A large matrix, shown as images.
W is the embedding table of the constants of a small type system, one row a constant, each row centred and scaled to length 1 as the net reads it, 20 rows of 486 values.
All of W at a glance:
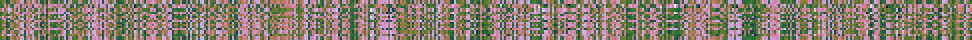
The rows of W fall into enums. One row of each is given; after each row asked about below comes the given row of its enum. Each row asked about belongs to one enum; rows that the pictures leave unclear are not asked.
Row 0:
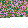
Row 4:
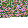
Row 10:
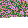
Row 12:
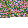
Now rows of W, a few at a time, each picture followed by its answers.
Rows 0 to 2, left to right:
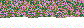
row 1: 0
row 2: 10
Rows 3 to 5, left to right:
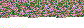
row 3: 10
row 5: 4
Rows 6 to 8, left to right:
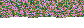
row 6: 10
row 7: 0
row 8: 4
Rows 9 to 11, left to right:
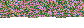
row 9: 12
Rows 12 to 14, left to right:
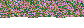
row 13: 0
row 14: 10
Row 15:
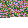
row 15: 12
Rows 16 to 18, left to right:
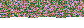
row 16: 12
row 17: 4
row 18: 0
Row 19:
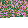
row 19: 0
